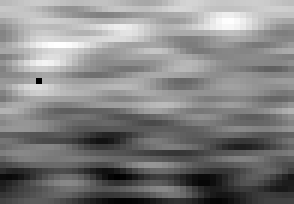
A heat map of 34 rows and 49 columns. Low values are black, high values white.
There is an overall slope up to the top. Values change most from cell to cell in the bottom middle. The ninth with the lowest average is the bottom right. The values follow a bell shape. The grain runs across in streaks. A single lone cell is far lower than the cells round it.
